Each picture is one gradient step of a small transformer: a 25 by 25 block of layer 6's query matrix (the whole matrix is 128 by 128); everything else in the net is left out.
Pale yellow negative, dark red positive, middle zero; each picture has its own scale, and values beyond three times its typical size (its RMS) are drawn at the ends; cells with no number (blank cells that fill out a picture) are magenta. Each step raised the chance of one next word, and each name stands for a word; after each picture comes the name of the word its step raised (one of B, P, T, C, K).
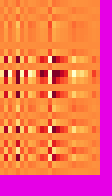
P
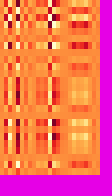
P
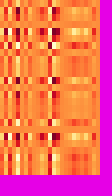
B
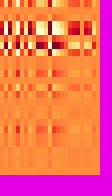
P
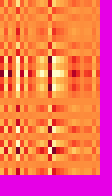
B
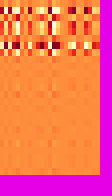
P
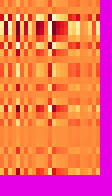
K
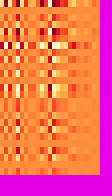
B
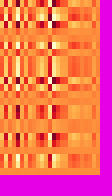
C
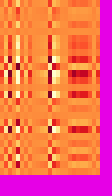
C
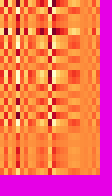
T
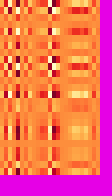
P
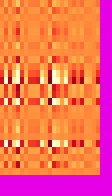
K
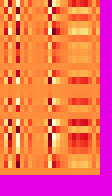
K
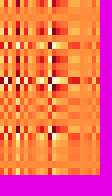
K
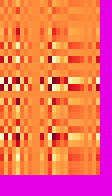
B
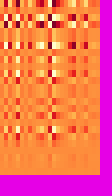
C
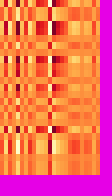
K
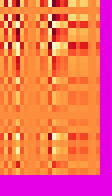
K
